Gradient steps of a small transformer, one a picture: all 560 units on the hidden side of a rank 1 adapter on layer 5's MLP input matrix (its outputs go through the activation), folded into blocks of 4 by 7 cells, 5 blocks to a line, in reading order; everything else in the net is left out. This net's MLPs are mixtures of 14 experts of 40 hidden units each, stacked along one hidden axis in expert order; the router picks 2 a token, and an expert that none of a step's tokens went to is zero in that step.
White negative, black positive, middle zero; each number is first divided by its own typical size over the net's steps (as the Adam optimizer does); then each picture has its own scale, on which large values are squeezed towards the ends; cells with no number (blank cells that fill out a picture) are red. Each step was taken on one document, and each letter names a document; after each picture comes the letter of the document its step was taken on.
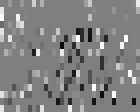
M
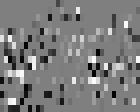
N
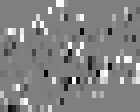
N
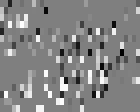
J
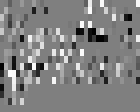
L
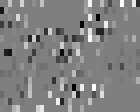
M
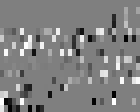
N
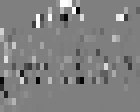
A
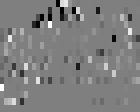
A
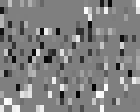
J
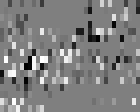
L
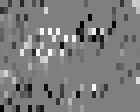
M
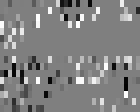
N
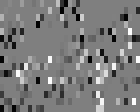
N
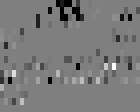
A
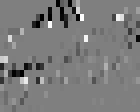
A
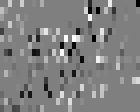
M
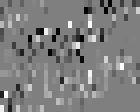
M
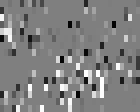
J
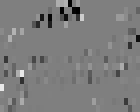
A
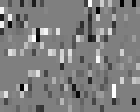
M
